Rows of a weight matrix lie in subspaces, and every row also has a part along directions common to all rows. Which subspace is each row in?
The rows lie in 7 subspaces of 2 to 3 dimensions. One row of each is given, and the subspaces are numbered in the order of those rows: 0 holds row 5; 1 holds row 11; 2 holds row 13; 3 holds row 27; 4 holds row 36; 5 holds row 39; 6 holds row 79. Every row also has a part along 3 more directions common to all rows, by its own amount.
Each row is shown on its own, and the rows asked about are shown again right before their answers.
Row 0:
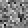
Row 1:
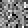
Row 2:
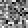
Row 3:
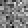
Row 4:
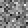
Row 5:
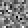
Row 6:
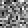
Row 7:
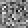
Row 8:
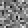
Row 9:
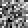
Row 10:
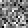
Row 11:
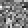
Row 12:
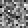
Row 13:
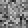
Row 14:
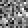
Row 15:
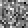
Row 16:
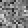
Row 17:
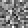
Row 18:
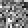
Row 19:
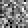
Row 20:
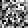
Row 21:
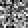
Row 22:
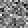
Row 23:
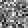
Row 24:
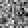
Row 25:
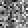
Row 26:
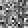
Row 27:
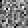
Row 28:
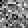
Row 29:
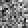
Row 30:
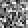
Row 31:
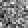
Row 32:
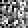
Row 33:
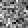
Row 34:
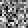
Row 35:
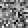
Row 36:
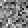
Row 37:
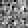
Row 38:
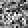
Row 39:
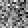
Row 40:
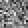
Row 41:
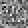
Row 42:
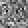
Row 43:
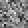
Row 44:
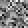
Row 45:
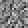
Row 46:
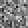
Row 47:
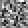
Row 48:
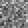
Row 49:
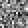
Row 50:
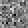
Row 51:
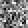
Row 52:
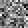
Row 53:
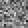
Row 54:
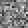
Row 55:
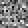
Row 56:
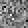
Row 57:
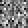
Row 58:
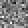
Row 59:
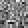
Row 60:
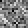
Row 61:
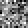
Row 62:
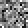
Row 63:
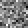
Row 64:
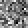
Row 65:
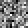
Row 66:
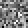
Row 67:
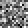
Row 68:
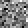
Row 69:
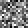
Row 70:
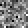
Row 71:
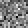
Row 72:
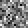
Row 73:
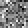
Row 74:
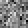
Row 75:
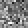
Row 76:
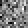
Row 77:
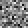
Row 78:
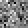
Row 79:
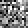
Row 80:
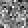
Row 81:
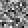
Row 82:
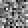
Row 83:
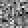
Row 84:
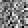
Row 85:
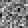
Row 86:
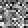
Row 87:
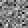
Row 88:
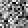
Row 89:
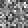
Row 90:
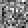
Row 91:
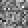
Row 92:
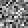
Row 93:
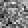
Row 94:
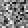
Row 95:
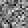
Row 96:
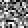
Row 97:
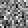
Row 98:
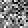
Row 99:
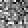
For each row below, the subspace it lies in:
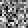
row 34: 6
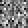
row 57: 3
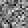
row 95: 4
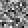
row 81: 2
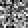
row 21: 0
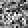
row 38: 3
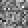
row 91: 3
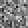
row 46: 5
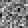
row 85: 5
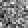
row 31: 4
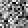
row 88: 5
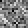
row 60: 4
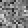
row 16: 4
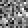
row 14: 3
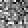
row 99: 2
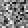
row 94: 0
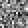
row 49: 3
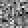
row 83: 3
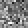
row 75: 2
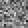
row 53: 2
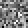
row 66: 4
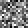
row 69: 5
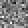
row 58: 3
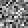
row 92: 1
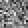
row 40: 2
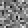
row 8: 0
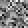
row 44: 5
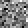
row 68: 1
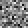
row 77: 1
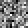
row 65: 5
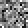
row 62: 1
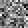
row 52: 5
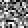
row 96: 2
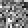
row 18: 1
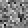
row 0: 2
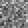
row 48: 1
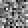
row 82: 3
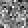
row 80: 6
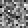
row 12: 5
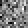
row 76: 6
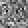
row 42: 6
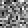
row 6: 0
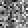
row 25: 0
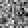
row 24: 3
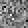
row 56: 6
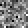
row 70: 0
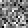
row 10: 4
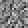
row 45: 0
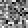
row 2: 2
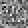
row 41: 6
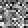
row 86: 1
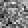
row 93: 4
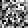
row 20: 3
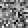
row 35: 4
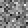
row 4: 5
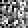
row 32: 6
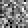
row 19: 3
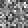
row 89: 0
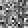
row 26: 1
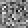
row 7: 6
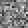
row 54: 6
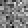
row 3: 0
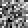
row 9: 1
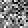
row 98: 5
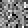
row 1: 0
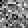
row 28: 0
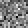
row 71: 5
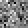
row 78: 2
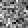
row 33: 4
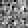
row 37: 6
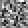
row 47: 0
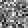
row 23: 4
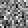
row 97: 5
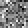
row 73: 1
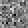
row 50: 6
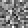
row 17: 0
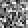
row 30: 3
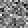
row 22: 5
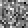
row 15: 6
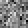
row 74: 2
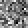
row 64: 2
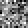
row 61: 3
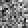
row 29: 1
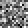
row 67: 1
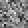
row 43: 2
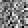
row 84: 0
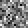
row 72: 5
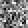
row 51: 3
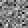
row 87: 4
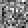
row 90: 6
